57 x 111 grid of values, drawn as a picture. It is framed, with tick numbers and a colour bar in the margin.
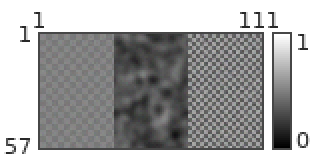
The table splits into one row of 3 panels. Panel 1,1: middling, checkered, faint in contrast. Panel 1,2: low, blotchy. Panel 1,3: middling, checkered, strong in contrast.
